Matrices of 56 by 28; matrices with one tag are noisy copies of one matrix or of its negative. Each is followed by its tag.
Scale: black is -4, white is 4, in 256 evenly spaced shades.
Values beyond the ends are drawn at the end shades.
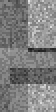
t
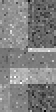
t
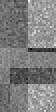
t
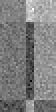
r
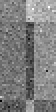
r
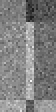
r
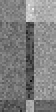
r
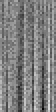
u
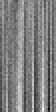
u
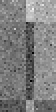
r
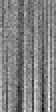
u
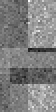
t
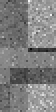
t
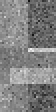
t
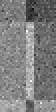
r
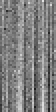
u
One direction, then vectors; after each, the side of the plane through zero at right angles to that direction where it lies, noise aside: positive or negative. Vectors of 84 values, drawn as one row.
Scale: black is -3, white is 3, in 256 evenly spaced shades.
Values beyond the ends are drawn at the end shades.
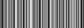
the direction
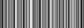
positive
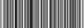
negative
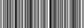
negative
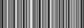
positive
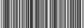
negative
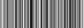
negative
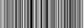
negative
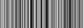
negative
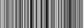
negative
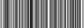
negative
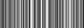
positive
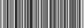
negative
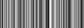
positive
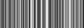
positive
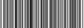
negative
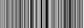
negative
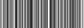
negative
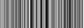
negative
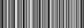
positive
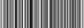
negative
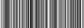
negative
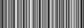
positive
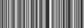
positive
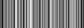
positive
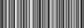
positive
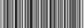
negative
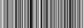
negative
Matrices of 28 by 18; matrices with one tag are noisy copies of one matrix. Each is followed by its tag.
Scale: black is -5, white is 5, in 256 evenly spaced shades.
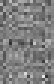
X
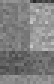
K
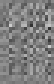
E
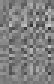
E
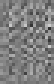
E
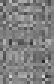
X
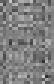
X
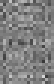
X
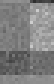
K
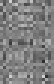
X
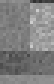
K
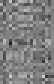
X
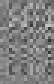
E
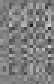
E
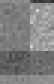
K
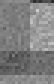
K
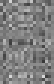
X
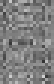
X
